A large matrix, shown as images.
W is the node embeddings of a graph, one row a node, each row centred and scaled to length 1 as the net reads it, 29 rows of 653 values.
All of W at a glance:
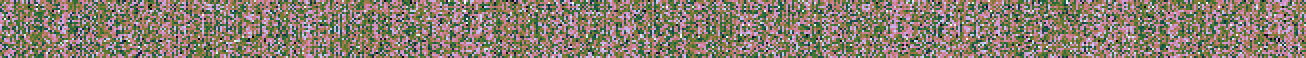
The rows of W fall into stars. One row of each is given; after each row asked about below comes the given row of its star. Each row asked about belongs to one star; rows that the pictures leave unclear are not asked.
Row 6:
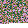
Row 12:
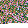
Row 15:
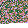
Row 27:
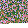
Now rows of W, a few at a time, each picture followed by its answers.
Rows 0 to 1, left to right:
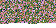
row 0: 15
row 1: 15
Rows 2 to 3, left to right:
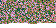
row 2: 12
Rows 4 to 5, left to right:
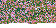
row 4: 12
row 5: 27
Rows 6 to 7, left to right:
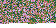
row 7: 12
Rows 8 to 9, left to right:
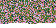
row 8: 12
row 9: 15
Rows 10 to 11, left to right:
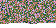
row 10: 27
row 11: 15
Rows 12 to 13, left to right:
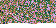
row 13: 6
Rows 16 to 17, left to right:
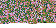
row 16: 12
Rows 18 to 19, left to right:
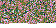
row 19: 27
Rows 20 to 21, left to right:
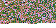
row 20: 27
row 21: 12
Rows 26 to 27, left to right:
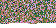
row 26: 15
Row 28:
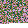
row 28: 6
